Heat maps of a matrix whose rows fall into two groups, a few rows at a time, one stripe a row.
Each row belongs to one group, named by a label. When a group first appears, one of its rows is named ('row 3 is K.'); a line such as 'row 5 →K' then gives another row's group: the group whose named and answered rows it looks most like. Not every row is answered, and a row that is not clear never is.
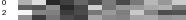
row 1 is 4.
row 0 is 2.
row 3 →4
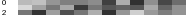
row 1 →2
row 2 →4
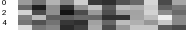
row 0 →2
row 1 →4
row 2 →4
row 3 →2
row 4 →4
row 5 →4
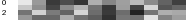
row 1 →2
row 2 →2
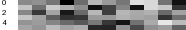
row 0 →4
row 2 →4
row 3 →4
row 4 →2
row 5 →2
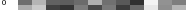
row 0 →2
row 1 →2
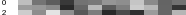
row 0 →4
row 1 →4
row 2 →2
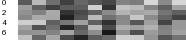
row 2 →4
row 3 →4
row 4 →2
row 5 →4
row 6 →2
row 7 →4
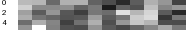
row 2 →4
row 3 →4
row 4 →4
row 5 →2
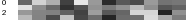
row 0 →2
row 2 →4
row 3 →2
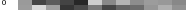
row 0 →4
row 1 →2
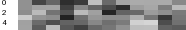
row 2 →2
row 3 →4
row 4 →4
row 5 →4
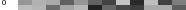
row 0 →2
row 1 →2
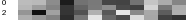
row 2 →4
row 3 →4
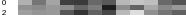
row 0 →4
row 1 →2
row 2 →4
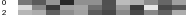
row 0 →4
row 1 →2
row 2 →2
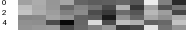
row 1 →2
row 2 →2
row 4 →4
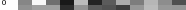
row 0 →2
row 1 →2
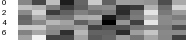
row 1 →2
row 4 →2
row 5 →2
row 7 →2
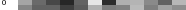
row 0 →4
